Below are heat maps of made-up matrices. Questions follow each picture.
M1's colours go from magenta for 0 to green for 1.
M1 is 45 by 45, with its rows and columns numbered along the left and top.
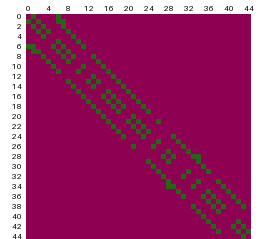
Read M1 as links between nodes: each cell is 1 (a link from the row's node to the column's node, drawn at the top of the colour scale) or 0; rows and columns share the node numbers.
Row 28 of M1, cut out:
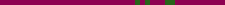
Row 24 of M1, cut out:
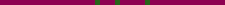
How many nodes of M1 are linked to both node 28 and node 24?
1
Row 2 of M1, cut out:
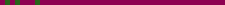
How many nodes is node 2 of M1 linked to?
3
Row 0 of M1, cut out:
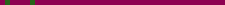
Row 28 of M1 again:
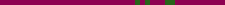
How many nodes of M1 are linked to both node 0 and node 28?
0
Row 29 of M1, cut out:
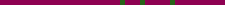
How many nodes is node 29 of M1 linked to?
3
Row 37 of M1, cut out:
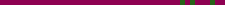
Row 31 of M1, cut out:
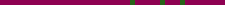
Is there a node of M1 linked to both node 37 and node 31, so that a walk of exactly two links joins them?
yes
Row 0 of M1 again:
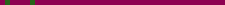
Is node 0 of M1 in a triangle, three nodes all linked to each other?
yes
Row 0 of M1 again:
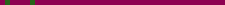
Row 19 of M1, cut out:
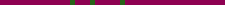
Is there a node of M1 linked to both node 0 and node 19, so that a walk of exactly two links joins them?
no
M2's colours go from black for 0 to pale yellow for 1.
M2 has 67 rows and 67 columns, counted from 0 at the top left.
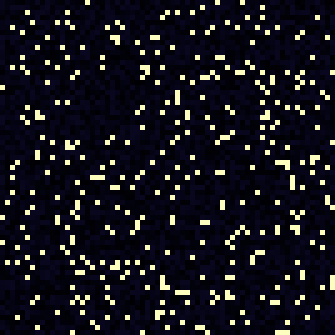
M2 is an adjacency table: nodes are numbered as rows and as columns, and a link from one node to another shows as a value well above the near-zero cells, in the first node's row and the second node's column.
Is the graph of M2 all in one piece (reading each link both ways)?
yes
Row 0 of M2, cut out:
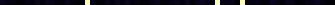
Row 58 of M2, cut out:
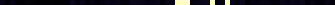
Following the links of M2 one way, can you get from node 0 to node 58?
yes
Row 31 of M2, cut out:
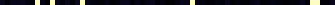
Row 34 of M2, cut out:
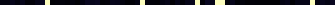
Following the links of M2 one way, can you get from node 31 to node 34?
yes
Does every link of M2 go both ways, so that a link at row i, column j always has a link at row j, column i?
yes
